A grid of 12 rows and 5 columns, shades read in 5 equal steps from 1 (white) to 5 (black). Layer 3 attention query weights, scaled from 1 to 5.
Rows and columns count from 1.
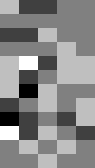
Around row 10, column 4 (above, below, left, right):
4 2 2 4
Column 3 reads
4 3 2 3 4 3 2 2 3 2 3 2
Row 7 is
2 5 2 3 3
